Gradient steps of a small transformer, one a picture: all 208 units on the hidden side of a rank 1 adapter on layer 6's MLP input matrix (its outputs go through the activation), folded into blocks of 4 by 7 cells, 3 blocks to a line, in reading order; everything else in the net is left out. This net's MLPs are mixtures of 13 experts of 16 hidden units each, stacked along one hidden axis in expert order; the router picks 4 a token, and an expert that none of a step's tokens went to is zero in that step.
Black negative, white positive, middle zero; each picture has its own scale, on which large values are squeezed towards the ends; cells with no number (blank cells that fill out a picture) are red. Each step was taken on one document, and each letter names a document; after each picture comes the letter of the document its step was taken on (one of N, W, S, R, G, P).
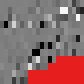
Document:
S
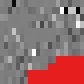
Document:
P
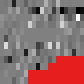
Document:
P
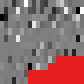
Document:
P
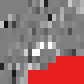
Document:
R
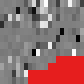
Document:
R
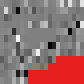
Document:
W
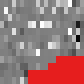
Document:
W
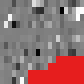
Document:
S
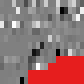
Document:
S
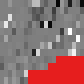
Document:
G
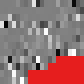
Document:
S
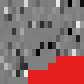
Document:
W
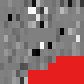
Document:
G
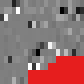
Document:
P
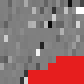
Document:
G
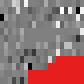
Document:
P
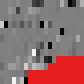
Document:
R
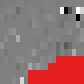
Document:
P
